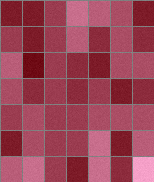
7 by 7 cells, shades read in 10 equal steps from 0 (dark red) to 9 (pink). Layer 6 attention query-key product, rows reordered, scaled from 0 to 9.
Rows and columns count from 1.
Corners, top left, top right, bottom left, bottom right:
1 1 5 9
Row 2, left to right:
3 1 3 5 2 4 2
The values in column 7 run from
1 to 9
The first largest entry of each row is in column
4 4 1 1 2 5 7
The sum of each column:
22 18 21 22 27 20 27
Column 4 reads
6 5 2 2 3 3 1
